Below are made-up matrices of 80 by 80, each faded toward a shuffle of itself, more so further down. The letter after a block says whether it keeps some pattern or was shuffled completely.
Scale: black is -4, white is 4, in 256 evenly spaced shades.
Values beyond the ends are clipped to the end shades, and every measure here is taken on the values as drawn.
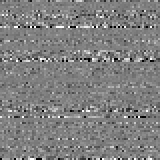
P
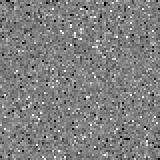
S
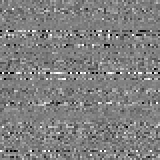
P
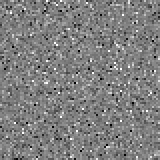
S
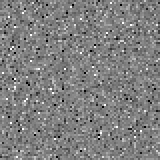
S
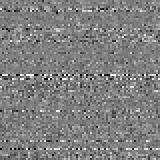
P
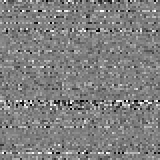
P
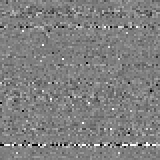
P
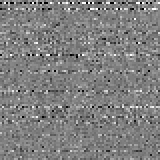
P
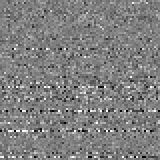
P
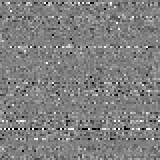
P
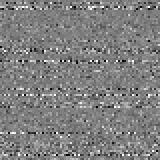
P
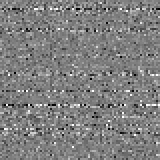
P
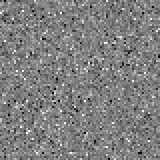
S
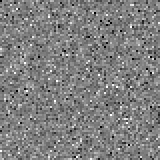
S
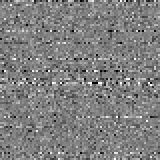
P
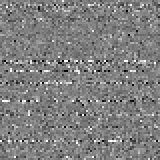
P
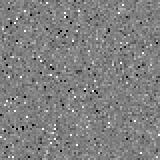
S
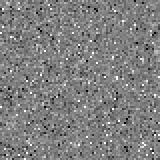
S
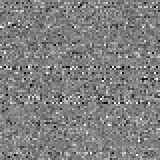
P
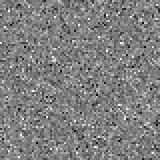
S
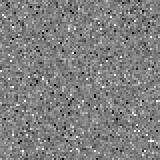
S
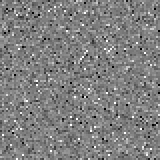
S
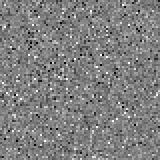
S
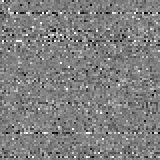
P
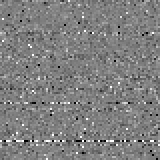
P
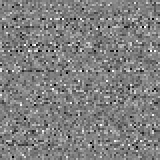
P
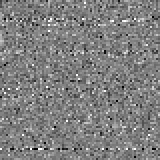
P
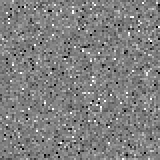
S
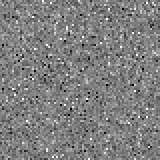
S
